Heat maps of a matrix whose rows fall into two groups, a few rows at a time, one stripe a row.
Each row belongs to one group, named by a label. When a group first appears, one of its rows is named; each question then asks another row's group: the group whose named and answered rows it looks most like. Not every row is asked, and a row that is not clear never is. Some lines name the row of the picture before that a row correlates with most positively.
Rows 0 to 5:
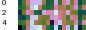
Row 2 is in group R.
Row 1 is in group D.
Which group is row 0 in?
D
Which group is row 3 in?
D
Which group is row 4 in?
D
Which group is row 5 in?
D
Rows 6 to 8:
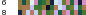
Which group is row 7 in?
D
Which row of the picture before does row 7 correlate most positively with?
4
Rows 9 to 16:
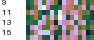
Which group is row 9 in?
D
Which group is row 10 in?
D
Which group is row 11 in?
R
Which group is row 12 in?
R
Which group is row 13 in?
D
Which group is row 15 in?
D
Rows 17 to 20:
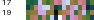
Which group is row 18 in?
D
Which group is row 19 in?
D
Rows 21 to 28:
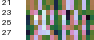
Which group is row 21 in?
D
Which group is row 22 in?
D
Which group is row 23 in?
R
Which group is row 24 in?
R
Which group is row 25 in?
R
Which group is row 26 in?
D
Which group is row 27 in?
D
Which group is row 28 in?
R
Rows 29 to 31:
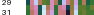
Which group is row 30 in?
R
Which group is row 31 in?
R
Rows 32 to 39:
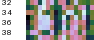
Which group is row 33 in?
D
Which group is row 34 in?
D
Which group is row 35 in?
D
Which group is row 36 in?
D
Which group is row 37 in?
D
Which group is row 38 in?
R
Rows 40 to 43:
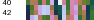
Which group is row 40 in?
R
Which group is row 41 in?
D
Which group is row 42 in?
D
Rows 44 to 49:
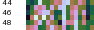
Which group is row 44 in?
D
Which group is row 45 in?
R
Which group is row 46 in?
D
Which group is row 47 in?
R
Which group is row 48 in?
D
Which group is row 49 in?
R
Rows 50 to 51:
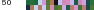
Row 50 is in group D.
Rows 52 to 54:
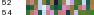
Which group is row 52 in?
D
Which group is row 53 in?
D
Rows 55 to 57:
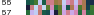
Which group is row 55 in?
D
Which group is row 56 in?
R
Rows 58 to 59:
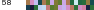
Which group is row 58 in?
R
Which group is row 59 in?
D
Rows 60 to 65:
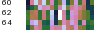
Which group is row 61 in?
D
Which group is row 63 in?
R
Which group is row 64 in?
R
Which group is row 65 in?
R
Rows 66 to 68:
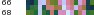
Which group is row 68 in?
D
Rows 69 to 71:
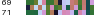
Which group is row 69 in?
D
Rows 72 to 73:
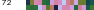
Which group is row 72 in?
R
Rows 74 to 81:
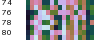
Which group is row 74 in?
R
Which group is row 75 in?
R
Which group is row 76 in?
D
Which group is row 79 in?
D
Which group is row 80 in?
R
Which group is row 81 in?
R
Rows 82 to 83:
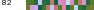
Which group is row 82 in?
D
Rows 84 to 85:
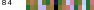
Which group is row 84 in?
D
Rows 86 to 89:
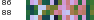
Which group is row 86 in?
R
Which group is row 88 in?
D
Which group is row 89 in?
R
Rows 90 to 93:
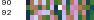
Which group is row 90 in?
R
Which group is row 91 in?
R
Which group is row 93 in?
R
